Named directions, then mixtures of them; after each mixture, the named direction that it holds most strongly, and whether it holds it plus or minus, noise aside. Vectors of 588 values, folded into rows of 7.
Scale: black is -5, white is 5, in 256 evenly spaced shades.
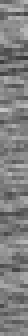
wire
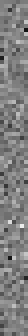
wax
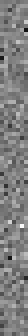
wax, plus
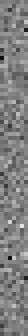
wax, plus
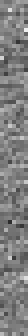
wax, minus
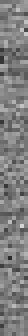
wax, plus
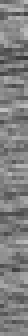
wire, plus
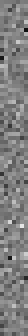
wax, plus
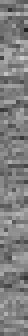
wire, minus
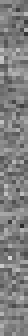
wax, minus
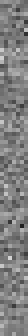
wax, minus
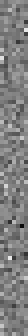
wax, minus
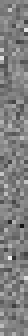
wax, minus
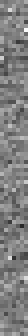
wax, minus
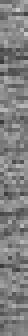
wire, plus
